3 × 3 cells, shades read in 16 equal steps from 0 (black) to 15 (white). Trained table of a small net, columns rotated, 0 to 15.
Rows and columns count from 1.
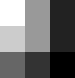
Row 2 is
12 9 2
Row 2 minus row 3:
6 6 2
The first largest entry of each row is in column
1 1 1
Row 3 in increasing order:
0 3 6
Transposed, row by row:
15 12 6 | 9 9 3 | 2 2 0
